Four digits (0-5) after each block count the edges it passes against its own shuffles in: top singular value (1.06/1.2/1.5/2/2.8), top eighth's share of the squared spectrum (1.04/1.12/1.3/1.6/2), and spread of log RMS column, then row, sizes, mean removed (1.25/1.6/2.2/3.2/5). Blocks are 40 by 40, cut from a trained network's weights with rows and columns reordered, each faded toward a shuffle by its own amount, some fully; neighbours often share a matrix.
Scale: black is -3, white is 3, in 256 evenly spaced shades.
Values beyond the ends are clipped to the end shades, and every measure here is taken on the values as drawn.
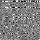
3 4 0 2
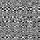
4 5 1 3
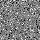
1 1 0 0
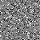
2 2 1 1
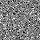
2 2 0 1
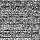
3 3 0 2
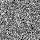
0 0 0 0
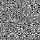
3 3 0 2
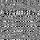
4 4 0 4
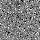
0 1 0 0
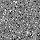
0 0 0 0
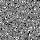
0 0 0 0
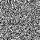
2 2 0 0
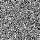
1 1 0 0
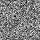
1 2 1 0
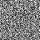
2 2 0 0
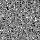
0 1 0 0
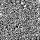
0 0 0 0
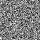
1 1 0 0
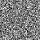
3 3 1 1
